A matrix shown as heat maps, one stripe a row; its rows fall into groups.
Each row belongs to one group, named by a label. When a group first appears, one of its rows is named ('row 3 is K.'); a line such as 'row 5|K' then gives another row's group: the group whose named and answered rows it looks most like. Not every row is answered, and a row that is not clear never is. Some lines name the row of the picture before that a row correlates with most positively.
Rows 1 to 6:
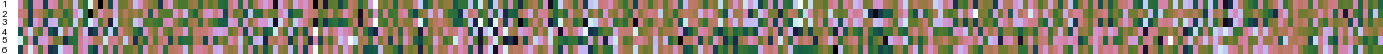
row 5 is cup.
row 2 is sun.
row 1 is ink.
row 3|ink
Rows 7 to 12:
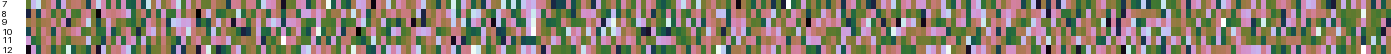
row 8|sun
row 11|sun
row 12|sun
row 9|sun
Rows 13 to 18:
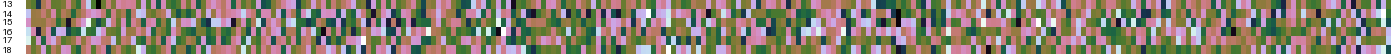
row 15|sun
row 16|ink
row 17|cup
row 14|cup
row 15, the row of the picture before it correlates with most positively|9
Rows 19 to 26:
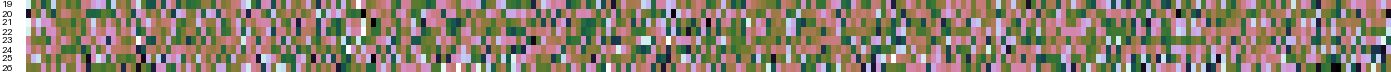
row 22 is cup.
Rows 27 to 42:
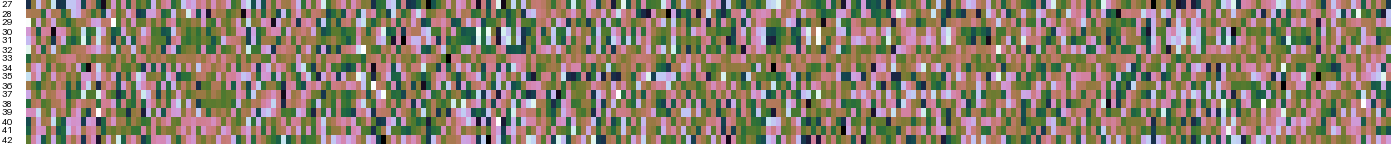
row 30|ink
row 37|ink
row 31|ink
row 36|sun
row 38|sun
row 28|cup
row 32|cup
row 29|cup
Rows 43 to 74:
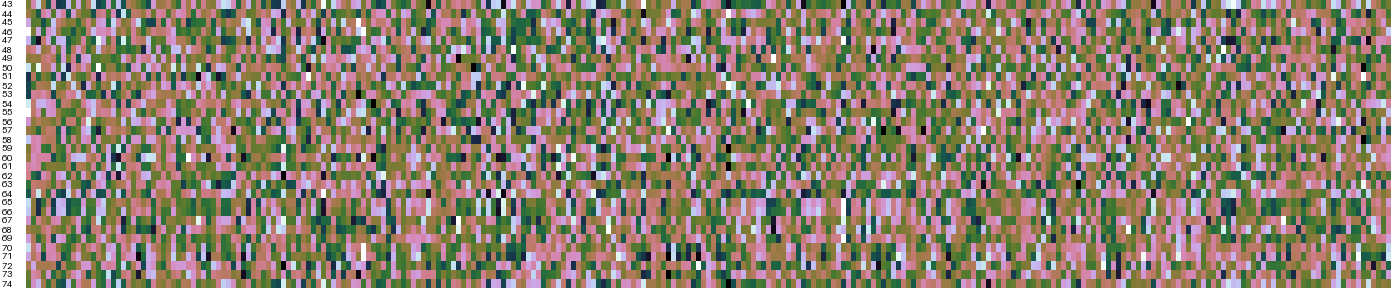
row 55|cup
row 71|cup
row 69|ink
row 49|sun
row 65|ink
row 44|ink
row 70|cup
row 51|sun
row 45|cup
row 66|ink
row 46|cup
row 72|sun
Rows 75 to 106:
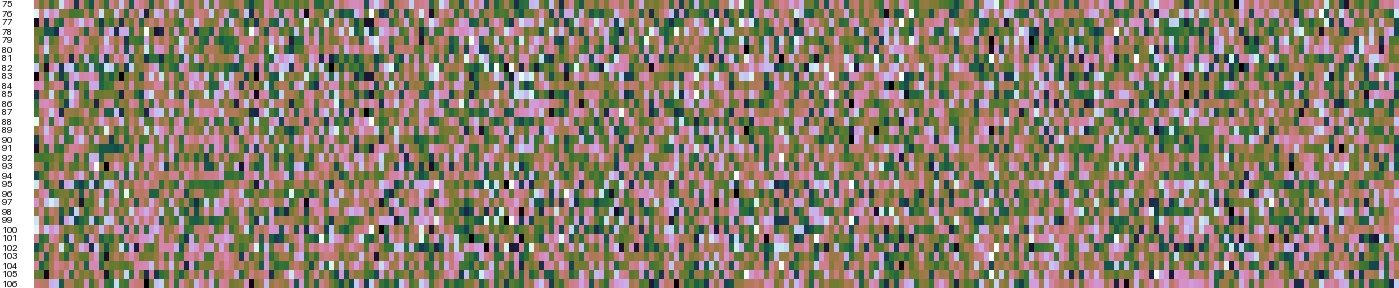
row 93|sun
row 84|sun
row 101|sun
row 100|cup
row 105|sun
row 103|sun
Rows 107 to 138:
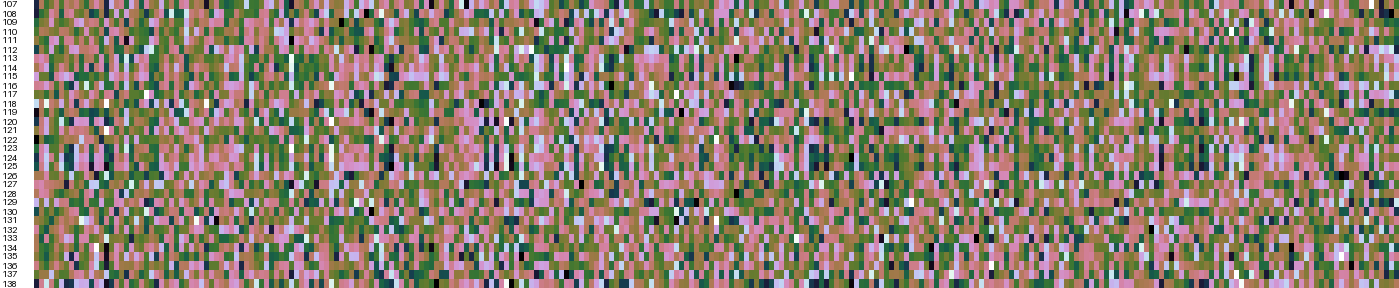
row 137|ink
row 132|sun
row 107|sun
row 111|ink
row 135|sun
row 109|ink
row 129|cup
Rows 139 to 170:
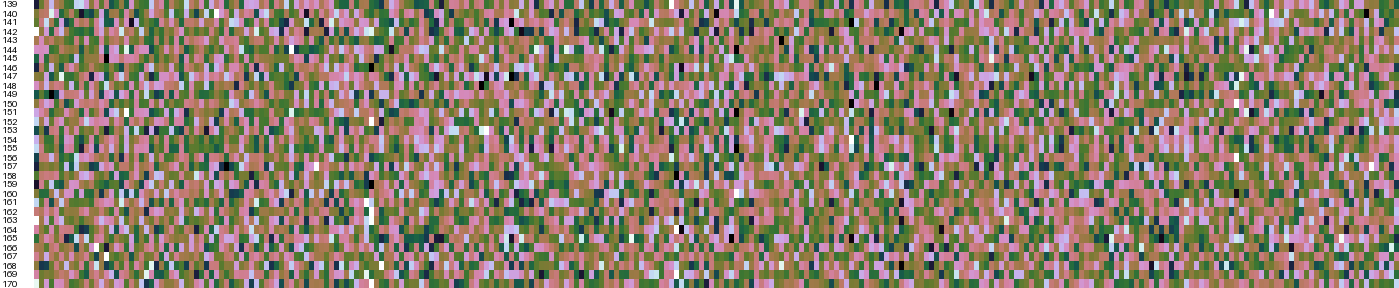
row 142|cup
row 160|ink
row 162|cup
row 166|sun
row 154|ink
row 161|cup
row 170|cup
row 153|sun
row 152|cup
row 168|sun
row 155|ink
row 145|sun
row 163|cup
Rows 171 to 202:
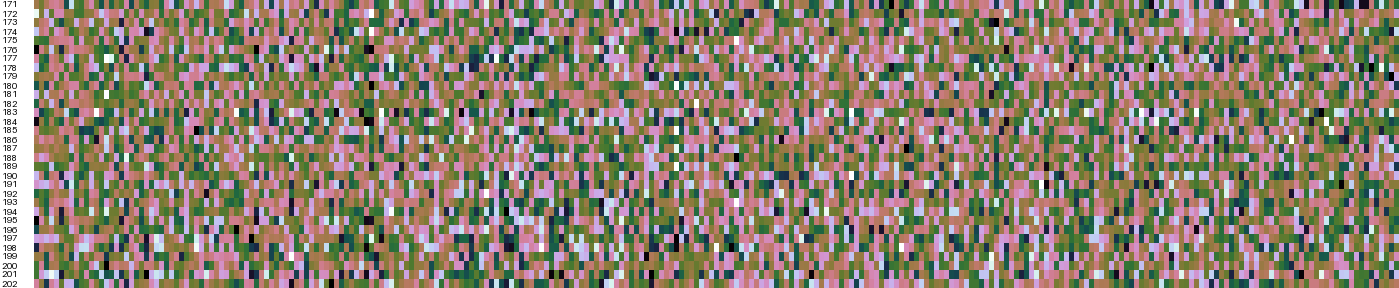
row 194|ink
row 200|sun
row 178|sun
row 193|ink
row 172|cup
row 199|sun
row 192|sun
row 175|ink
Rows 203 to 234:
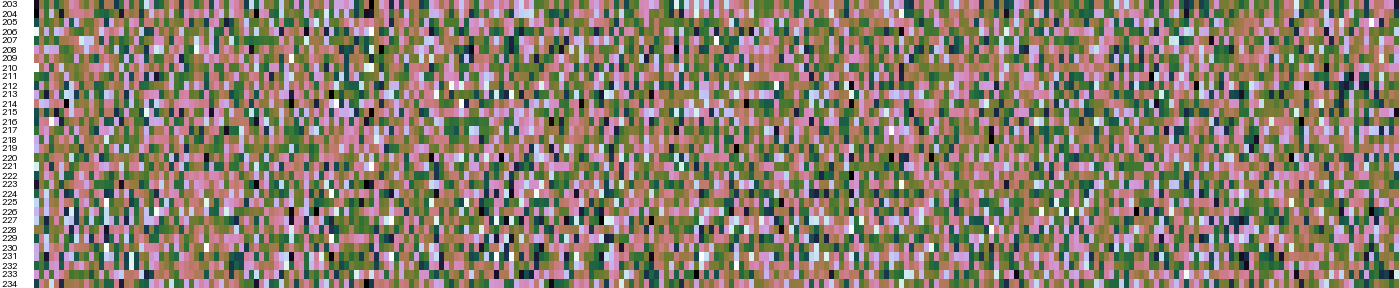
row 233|cup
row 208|cup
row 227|ink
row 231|ink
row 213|ink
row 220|sun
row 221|cup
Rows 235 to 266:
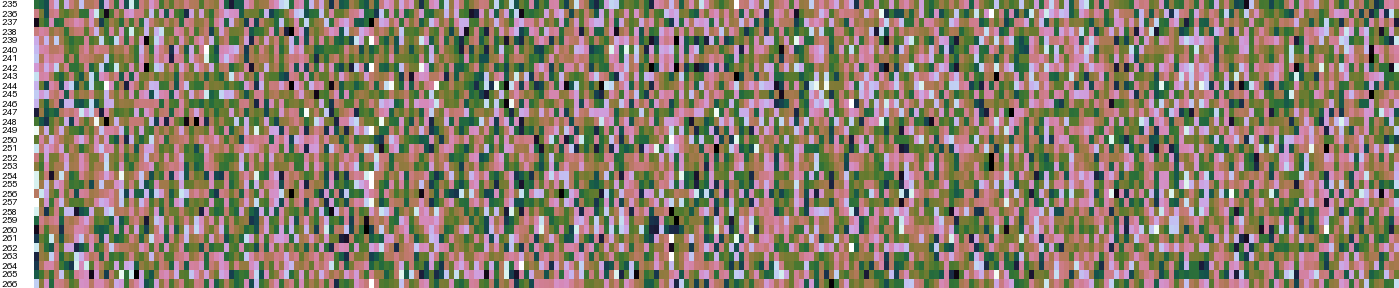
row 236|sun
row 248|sun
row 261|ink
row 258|ink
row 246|ink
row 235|ink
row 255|cup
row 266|cup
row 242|cup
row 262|ink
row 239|cup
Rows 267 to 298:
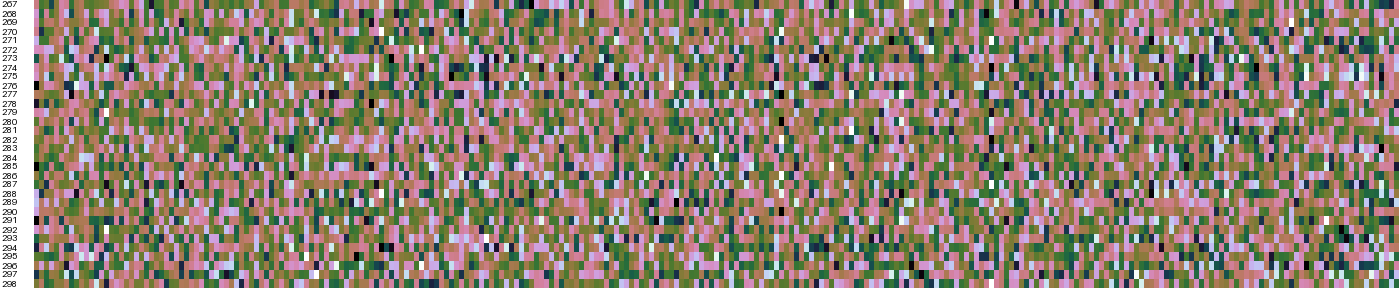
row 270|sun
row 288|sun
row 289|cup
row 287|sun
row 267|cup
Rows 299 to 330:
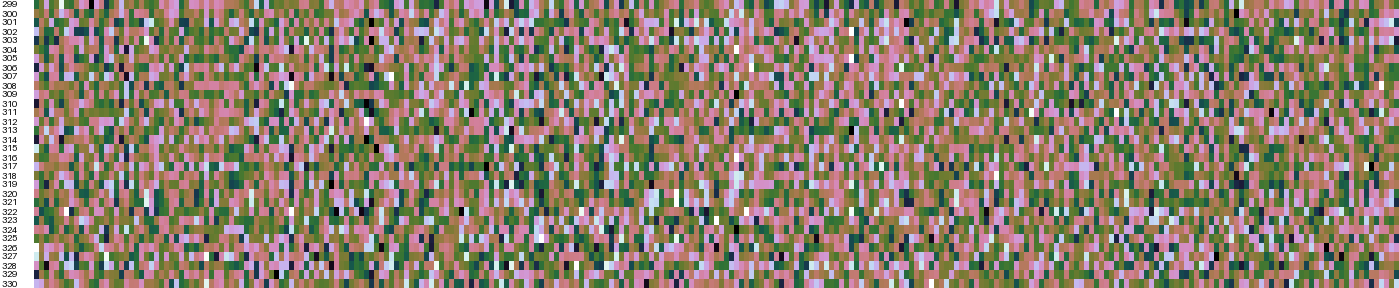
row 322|sun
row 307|ink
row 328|ink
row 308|sun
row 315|ink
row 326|cup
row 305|ink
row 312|cup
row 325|sun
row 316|ink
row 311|sun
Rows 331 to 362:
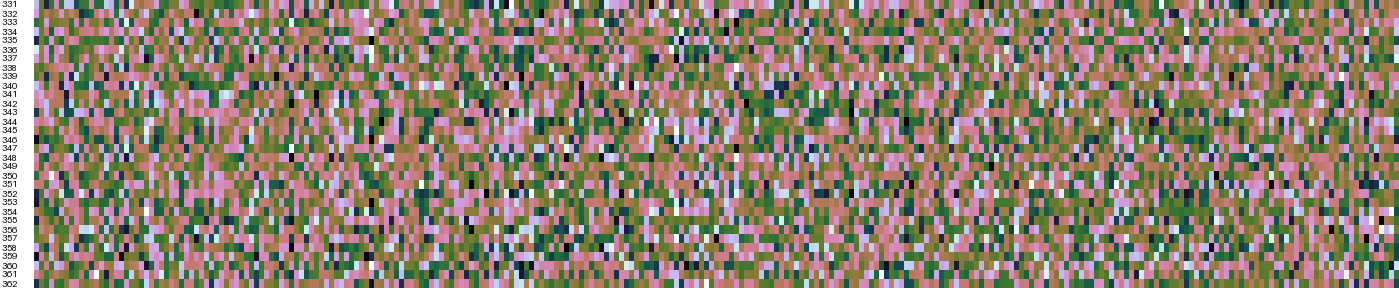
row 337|cup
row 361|sun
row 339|sun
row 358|ink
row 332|cup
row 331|ink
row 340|ink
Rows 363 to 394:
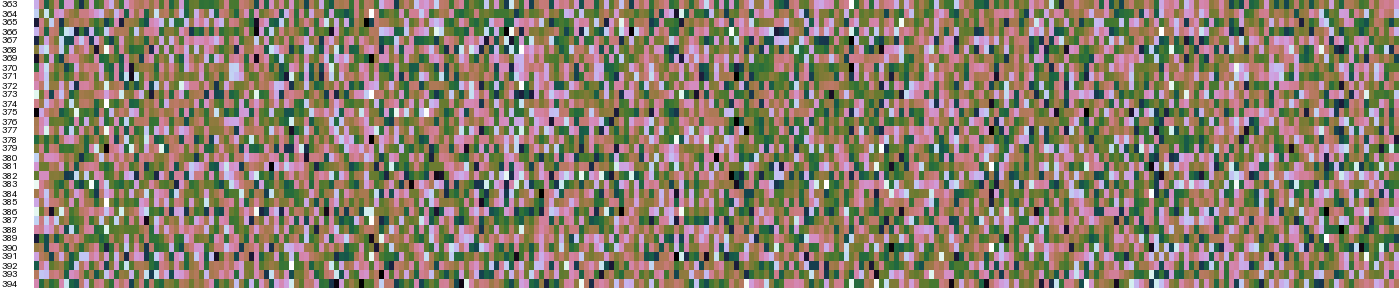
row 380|cup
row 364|cup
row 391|cup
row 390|sun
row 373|cup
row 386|cup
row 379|sun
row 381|sun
